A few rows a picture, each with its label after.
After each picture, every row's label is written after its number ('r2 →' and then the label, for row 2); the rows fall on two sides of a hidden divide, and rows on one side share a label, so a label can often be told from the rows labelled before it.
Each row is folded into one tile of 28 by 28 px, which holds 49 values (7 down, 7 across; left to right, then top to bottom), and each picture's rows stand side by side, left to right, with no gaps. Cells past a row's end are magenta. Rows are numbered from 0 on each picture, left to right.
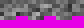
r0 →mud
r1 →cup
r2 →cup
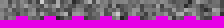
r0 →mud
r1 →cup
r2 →cup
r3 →cup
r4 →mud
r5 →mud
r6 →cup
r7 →cup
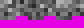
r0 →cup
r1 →mud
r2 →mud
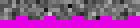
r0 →mud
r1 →mud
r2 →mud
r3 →cup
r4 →mud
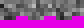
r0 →mud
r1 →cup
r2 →cup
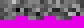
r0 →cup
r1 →mud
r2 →cup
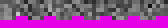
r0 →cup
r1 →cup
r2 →mud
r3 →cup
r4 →cup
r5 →cup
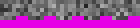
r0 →cup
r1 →mud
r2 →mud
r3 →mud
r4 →mud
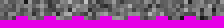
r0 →cup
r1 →cup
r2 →cup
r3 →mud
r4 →cup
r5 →cup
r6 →cup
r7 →mud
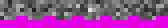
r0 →cup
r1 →mud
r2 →cup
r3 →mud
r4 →mud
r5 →cup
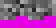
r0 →mud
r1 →mud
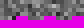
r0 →mud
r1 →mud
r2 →cup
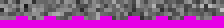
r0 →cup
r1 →mud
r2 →mud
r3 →mud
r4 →mud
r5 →mud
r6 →mud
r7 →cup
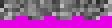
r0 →mud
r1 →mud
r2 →mud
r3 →mud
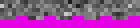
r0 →cup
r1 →cup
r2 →cup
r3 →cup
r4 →mud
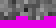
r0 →mud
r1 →cup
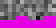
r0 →mud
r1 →mud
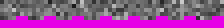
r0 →mud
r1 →mud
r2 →mud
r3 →mud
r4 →cup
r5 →cup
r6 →mud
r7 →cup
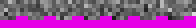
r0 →cup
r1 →cup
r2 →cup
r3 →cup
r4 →cup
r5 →mud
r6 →mud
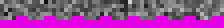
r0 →cup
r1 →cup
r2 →mud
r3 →cup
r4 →cup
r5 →mud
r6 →mud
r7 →mud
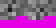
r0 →cup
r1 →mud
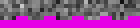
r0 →mud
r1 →cup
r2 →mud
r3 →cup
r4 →mud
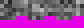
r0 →cup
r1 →mud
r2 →mud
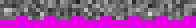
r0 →mud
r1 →cup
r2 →cup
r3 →mud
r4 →cup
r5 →cup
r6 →cup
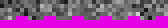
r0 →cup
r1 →cup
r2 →cup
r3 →cup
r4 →mud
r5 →mud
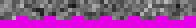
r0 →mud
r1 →cup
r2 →mud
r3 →mud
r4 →cup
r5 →mud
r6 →cup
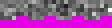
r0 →mud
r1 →mud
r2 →cup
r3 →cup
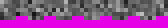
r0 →mud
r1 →cup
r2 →mud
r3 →cup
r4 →mud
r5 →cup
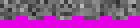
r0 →mud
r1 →cup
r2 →mud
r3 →mud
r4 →mud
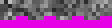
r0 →cup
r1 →cup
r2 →cup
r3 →mud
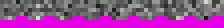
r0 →cup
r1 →cup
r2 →mud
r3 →mud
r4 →cup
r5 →cup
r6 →cup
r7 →mud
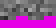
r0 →mud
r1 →mud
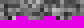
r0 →mud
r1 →mud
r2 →mud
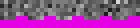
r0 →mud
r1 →mud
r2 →mud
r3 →cup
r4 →cup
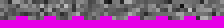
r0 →cup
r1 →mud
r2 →mud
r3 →cup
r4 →cup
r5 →cup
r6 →cup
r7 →mud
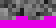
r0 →mud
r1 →mud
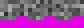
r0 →mud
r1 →cup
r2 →mud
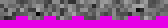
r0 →mud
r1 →mud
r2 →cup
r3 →mud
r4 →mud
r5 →cup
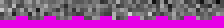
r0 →mud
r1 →mud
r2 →cup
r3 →cup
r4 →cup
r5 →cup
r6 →mud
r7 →cup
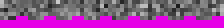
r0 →cup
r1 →cup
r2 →mud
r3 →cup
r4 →mud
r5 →cup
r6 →cup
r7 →mud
